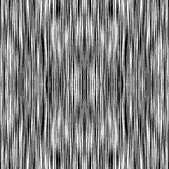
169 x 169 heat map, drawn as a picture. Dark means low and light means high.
There is no overall slope. On average the colour sits 50% of the way up the scale. Streaks run downward. Its left and right halves mirror each other, and so do its top and bottom.
